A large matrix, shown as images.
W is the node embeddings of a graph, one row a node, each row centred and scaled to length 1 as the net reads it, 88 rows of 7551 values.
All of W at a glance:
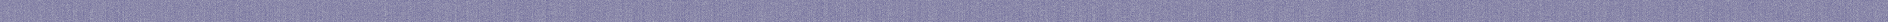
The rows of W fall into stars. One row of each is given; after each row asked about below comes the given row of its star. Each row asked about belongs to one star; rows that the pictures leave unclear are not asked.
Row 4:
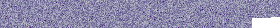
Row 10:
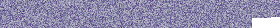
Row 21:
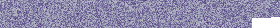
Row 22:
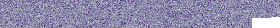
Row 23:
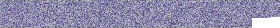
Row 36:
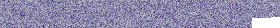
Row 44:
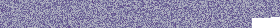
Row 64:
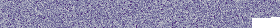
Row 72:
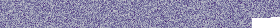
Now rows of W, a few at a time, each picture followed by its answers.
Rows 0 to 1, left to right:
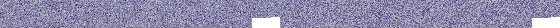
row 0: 36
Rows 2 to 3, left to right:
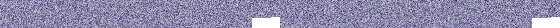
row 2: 64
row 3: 21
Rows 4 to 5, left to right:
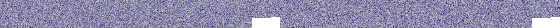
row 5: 23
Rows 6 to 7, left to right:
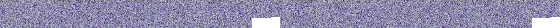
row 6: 72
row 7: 21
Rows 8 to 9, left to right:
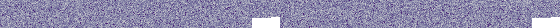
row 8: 10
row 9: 44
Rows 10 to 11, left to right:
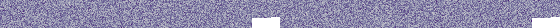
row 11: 23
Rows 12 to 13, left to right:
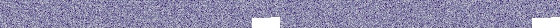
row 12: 44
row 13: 23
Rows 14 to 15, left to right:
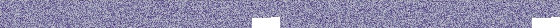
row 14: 44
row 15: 21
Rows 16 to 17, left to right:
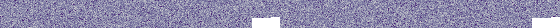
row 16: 44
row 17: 22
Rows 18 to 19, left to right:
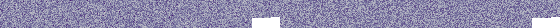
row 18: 44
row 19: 22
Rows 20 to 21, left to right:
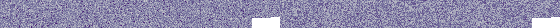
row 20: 4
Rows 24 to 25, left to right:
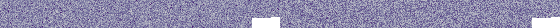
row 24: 4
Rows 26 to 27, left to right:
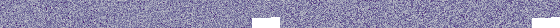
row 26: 36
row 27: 21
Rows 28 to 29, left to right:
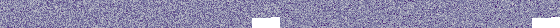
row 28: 36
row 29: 22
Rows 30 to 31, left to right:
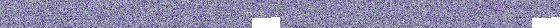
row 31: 10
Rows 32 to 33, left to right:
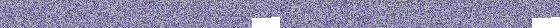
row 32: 64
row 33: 44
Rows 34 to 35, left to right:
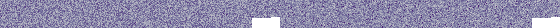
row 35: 22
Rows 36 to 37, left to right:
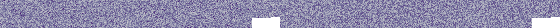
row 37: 72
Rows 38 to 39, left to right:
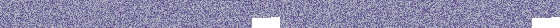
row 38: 4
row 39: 21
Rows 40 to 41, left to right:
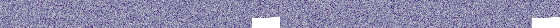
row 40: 4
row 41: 4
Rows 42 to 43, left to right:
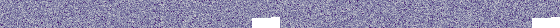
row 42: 23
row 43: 64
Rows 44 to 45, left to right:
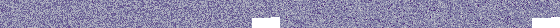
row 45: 22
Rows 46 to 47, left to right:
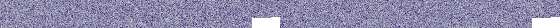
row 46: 64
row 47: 44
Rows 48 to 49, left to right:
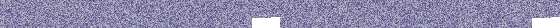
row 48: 10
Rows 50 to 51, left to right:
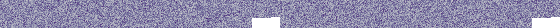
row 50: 64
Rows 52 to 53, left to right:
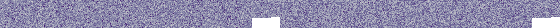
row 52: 22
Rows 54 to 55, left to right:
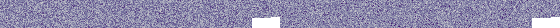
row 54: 23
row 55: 44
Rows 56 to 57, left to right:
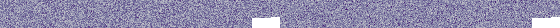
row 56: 36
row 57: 64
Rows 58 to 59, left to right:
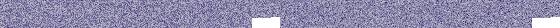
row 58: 23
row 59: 23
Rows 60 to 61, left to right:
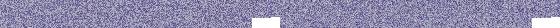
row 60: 64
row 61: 72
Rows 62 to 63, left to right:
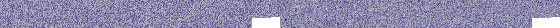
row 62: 4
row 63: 36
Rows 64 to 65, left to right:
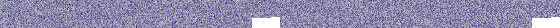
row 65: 10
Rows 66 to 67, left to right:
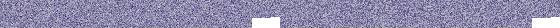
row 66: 21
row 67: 72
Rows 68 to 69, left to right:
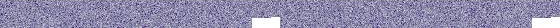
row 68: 10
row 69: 10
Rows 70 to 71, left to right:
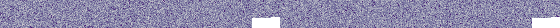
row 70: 4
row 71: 36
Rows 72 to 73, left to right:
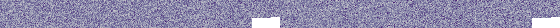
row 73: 21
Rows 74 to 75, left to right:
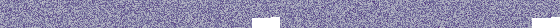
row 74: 23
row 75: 64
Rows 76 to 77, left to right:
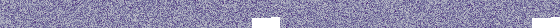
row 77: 36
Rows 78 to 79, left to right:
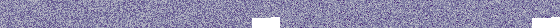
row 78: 36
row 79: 21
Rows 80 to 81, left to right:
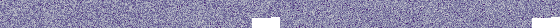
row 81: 4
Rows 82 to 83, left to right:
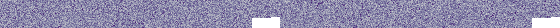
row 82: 22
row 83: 21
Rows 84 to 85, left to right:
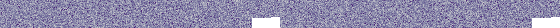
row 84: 64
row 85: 64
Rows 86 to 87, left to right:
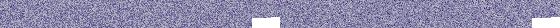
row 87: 21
